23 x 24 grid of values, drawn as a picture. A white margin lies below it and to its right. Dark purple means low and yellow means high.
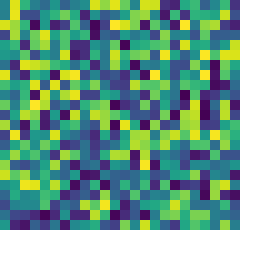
Odd rows or columns: none. Grain: fine. Average level on the scale: 50%. Mirror symmetry: none.
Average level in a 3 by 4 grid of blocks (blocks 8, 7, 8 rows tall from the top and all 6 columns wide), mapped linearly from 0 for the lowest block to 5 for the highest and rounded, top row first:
5335
5243
3021
